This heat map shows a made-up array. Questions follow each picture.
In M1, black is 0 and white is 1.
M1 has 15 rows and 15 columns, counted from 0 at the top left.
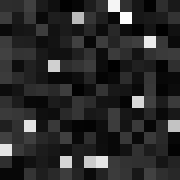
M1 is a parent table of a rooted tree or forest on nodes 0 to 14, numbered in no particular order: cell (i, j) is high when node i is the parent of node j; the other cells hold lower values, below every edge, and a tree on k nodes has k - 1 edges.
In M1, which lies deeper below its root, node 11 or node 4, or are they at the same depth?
the same depth
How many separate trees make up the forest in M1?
3
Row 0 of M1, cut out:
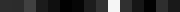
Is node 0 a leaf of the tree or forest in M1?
no
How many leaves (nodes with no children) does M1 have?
7
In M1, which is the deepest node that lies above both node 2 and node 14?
10
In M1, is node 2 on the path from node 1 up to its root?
no
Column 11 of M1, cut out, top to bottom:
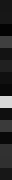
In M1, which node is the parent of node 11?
8
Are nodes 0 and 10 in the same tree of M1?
no
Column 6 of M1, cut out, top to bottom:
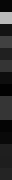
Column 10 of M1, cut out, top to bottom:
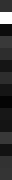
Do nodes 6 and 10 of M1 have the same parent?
yes
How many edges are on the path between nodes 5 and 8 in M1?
2
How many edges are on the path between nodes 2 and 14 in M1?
2
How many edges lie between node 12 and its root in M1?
1
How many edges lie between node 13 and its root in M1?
0
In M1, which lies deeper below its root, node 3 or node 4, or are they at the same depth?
node 4
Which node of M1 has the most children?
13
